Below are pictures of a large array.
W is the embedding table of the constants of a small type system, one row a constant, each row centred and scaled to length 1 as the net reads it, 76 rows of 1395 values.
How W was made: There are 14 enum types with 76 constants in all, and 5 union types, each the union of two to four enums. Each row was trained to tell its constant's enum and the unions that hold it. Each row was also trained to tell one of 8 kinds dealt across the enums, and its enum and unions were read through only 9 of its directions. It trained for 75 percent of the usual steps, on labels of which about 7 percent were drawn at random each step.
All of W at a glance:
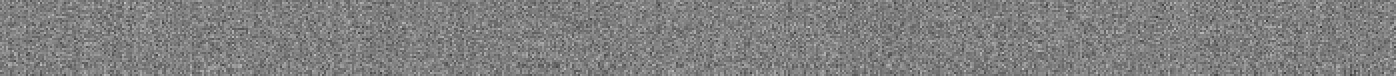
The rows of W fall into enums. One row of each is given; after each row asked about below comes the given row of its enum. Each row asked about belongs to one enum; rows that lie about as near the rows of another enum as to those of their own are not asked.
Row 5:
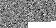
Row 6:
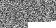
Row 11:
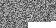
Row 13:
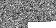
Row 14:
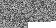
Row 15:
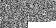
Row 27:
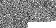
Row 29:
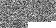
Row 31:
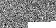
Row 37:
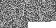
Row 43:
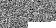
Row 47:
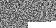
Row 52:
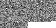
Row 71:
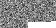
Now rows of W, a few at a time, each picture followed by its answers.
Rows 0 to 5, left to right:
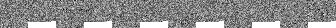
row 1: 13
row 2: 14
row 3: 14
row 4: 11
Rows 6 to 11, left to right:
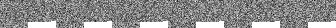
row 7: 71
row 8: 14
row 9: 47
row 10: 5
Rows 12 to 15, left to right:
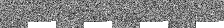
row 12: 29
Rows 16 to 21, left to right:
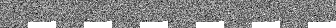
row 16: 47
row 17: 14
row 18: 14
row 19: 43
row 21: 15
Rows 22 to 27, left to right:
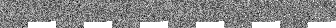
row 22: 5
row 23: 43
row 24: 6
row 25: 5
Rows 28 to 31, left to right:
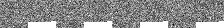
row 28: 47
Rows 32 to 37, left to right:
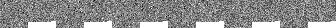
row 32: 11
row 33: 11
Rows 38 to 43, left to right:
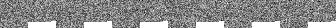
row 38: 43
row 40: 13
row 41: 52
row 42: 71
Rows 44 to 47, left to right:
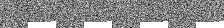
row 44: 6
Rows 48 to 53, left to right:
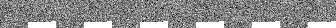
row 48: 43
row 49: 5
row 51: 31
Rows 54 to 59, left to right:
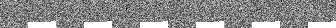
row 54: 71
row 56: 6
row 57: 43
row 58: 71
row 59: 11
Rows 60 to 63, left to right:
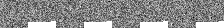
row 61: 15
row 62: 47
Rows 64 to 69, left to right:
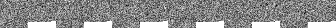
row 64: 37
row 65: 37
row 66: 31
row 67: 37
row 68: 47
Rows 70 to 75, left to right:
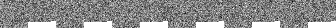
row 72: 71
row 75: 5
